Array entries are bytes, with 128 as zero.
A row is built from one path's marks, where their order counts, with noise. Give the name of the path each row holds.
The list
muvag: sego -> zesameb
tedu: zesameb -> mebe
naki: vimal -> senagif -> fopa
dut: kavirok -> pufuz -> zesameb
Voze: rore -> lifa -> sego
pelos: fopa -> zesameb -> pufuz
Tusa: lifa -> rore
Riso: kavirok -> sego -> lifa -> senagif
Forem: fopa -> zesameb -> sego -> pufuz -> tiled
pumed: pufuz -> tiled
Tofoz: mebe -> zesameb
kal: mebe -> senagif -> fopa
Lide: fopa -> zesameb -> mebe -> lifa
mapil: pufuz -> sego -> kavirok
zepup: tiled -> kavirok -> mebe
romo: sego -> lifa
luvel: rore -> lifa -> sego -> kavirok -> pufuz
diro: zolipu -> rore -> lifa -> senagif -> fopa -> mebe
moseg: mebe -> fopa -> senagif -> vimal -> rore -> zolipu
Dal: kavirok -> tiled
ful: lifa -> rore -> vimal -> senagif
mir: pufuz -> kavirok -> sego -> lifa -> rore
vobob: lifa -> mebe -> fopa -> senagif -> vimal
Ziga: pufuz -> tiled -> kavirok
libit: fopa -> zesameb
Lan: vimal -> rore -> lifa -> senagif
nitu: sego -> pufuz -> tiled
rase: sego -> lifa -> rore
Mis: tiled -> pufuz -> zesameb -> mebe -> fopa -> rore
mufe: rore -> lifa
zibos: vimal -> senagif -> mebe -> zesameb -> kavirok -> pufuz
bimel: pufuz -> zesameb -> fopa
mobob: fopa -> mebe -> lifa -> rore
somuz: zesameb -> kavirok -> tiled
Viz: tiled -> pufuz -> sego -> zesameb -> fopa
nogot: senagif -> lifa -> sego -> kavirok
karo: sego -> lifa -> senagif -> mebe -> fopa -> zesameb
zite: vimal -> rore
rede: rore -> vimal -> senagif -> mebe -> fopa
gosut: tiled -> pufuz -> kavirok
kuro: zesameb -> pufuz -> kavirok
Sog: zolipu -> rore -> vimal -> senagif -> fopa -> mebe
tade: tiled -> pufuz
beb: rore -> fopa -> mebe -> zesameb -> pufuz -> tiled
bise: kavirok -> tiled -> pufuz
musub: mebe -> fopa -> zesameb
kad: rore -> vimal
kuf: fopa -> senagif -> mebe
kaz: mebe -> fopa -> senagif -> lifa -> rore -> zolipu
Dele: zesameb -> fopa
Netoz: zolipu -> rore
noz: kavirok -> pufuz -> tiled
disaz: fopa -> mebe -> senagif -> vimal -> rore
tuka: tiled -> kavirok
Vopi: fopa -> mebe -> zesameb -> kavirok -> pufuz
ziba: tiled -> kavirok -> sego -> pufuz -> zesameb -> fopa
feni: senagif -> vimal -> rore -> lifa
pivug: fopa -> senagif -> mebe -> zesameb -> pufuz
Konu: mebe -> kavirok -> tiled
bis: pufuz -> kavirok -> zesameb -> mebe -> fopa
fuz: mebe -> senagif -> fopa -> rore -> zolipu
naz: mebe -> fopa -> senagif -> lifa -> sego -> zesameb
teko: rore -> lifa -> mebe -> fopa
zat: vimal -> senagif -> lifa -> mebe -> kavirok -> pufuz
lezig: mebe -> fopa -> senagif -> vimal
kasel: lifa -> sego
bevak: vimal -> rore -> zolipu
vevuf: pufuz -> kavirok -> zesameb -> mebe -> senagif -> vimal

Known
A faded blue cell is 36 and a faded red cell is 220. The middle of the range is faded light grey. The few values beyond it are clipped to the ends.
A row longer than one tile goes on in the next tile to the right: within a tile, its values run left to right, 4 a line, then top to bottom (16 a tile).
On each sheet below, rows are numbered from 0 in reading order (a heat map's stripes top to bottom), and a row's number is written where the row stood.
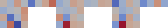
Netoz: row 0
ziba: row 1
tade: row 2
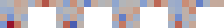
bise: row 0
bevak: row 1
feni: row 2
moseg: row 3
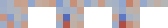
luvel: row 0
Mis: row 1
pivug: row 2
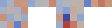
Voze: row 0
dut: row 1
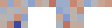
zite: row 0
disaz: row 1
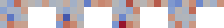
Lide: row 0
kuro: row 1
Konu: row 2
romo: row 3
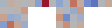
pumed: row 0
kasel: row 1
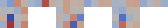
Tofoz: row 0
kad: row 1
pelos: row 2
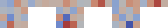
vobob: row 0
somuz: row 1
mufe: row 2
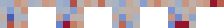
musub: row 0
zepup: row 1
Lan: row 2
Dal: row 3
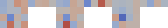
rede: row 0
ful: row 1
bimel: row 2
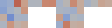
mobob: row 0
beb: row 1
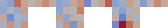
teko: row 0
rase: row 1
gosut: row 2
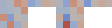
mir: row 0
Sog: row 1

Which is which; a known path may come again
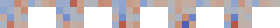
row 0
disaz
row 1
mobob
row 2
lezig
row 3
kad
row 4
zibos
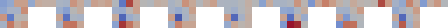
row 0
karo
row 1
Vopi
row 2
kuf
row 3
bis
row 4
bimel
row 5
noz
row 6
Ziga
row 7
diro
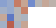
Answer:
kaz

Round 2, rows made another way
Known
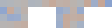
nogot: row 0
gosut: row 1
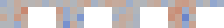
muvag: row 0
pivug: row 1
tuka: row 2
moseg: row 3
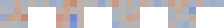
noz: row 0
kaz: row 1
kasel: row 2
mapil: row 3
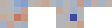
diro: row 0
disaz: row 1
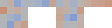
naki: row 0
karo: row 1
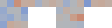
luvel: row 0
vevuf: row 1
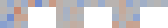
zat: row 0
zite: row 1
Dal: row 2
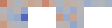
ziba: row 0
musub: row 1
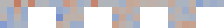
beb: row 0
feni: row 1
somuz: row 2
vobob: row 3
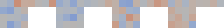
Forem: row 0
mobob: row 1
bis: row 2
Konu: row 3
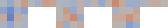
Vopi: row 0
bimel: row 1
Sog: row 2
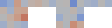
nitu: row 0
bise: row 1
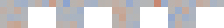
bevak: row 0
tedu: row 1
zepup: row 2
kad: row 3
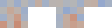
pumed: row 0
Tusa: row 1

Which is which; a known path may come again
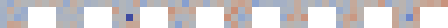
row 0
Voze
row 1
tedu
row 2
disaz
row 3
kuf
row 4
lezig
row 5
noz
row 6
tade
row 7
karo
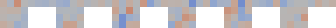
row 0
Dele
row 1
mufe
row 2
zibos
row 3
Lan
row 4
kal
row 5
romo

